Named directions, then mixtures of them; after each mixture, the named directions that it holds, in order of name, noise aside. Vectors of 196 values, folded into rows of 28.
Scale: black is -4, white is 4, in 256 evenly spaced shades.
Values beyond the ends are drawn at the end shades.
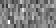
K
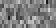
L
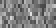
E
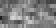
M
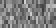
E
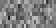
E, L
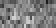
K, L, M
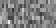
K, L, M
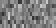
E, K, L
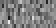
K, L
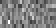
E, K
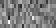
E, K, L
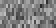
E, L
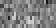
L, M
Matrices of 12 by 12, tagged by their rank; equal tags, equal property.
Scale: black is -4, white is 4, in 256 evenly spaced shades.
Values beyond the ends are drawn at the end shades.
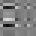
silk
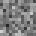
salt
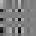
silk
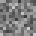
salt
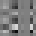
silk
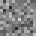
salt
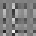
silk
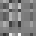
silk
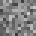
salt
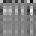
silk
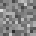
salt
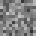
salt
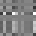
silk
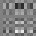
silk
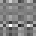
silk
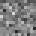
salt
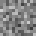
salt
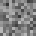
salt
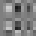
silk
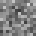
salt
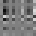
silk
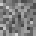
salt
